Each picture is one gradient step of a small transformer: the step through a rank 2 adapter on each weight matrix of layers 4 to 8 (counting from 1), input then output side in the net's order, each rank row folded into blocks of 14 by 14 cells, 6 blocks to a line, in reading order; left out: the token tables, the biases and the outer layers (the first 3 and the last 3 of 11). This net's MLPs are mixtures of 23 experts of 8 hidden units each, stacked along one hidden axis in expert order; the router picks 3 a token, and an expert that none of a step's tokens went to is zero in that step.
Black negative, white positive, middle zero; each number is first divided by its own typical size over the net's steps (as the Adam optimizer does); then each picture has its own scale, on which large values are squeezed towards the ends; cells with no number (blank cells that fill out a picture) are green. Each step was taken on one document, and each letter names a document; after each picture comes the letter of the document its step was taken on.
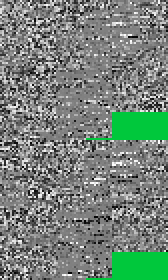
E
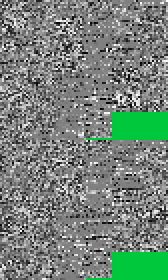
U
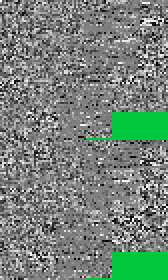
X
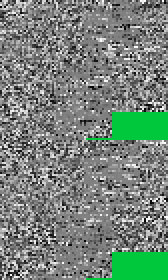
E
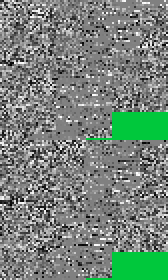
U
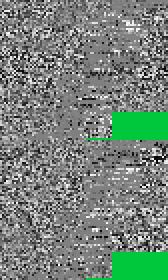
U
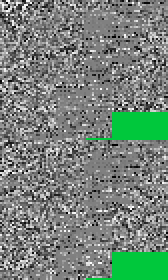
X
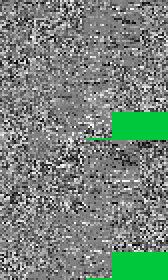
X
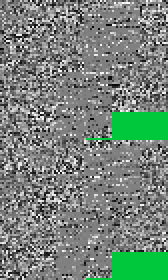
E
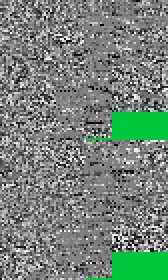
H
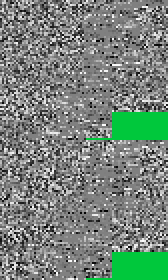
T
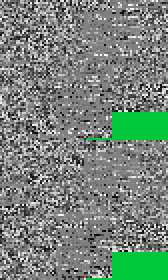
E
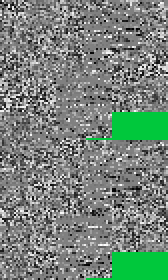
U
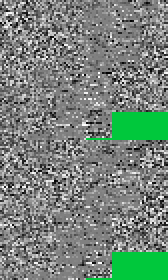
X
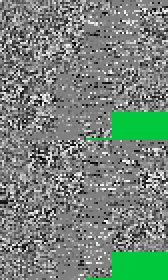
U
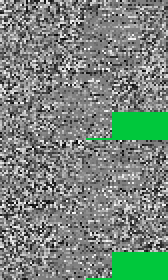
T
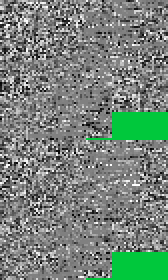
X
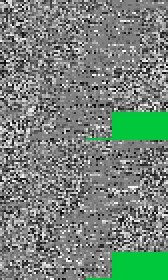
U
